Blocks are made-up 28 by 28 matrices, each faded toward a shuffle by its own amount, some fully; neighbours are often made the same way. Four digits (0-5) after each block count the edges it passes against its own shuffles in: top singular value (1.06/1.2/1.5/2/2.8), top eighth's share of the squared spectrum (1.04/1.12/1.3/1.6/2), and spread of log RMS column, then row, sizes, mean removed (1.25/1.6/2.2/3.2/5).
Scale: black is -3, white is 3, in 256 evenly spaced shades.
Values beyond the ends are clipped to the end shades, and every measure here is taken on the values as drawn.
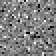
0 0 0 0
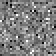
1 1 0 0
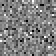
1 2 0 1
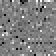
2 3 0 0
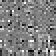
3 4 1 2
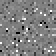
1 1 0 0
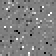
0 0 0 0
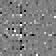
3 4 1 1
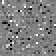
0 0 0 0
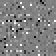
3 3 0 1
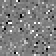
0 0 0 0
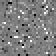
1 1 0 0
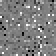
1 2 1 0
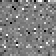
2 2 0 1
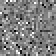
0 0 0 0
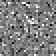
1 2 0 0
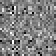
3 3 2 2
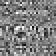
3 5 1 2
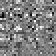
3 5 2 3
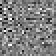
3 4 1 2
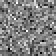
0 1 0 0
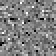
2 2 0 0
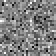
1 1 0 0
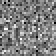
2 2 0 1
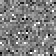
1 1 0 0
